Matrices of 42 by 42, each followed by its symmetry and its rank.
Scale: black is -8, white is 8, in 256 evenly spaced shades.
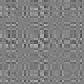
antisymmetric, rank two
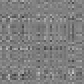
neither, rank three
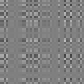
neither, rank one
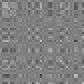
symmetric, rank three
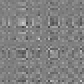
symmetric, rank three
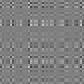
neither, rank one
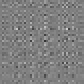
neither, rank three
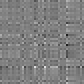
antisymmetric, rank two
